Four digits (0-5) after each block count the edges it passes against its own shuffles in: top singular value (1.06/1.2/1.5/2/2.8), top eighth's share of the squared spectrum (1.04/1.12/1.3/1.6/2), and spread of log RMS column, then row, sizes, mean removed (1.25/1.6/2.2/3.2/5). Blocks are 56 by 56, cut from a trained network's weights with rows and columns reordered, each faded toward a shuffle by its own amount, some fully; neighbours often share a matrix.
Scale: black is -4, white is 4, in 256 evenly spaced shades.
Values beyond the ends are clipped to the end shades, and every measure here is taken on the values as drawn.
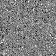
0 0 0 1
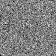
1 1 0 0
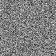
2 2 0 0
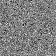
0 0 0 0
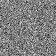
0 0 0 0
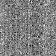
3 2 0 2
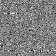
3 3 0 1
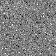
2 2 0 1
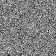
0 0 0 0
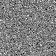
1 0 0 0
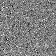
0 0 0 0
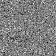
1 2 0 0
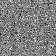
0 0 0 0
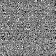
2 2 2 0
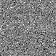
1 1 0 0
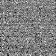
2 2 2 1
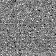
1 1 1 0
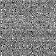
2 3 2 0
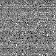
2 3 2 0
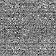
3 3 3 1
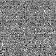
2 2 2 1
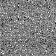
1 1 1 0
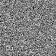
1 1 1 0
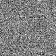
2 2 0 1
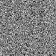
2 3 0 1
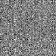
3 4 2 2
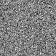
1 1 0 0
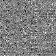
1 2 2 0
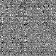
2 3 2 1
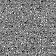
1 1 1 0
